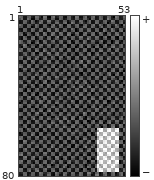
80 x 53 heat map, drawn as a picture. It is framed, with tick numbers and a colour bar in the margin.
Ninth with the highest average: bottom right. Average level on the scale: 30%. Odd patch: higher, in the bottom right. Mirror symmetry: none.
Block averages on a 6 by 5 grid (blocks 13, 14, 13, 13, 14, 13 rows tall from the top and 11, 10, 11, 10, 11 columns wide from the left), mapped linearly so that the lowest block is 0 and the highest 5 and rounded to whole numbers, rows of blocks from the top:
00000 | 00000 | 00000 | 00000 | 00025 | 00025
